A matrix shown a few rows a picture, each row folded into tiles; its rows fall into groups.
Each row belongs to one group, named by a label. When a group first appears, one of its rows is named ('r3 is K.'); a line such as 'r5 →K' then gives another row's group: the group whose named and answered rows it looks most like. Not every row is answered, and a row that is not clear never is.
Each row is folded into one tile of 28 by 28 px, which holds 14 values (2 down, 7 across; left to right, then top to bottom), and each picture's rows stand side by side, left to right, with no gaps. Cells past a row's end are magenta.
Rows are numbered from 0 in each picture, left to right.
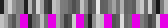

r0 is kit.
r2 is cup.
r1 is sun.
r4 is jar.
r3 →sun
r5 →cup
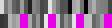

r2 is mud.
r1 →mud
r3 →kit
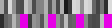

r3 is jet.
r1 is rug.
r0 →sun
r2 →mud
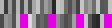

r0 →rug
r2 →jet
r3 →cup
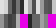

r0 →jet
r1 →sun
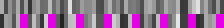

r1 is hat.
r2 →sun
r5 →hat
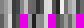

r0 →jar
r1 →mud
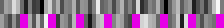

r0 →kit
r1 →mud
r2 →rug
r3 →sun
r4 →jar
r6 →hat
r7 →mud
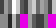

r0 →kit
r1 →jet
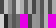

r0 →mud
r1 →rug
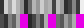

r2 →jet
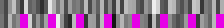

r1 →mud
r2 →cup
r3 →rug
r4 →hat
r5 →kit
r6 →jet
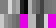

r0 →kit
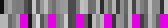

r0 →kit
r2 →jar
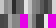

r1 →cup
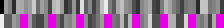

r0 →mud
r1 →jet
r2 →jet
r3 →mud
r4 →hat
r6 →cup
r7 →hat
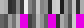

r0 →jet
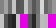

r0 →cup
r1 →sun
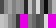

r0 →kit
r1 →cup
